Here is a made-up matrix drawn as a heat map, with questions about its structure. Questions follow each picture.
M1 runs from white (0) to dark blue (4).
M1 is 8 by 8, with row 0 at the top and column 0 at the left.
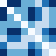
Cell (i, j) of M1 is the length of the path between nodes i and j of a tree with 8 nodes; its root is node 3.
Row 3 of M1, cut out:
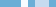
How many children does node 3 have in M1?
2
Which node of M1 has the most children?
6
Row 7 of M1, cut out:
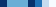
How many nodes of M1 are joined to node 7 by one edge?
1
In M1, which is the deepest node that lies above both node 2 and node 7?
6
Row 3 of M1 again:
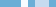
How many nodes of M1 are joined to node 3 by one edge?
2
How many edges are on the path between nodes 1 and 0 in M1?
4
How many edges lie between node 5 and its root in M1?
1
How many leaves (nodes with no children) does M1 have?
5
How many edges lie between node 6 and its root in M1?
1
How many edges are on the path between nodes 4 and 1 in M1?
4
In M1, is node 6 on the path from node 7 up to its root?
yes
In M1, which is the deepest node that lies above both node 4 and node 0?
5
